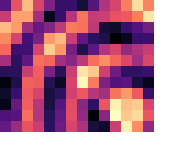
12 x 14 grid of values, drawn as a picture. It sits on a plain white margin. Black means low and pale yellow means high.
Rings spread out from the bottom right. No row or column stands out. Neither half mirrors the other. The bottom right is the ninth with the highest average.
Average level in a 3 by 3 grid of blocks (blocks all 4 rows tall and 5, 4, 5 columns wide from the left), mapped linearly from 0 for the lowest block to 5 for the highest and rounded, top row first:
311 / 131 / 005
